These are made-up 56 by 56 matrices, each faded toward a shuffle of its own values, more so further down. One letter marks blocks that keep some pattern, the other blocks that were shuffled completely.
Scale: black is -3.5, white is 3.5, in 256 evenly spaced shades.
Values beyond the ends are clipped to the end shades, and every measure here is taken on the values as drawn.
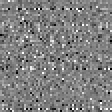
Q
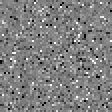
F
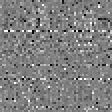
Q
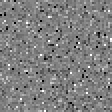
F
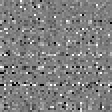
Q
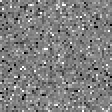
F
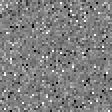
F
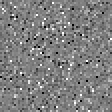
F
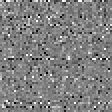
Q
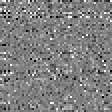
Q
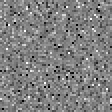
F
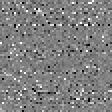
Q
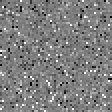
F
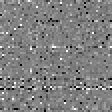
Q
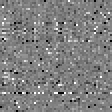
Q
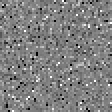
F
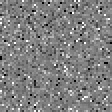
F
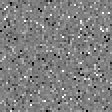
F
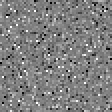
F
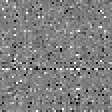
Q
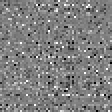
Q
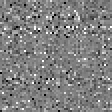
Q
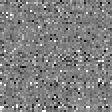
Q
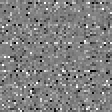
Q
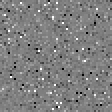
F
